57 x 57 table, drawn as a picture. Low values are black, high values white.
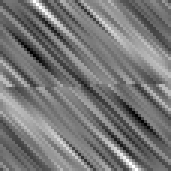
There is no overall slope. Streaks slant down to the right. No single row or column stands out from its neighbours. It looks the same turned upside down.
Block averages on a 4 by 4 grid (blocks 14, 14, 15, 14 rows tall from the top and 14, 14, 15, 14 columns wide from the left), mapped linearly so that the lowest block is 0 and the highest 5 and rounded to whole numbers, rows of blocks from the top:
0251
1035
5301
1520
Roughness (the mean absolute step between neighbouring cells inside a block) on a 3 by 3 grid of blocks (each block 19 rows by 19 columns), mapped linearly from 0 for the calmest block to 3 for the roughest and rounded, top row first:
320
111
023
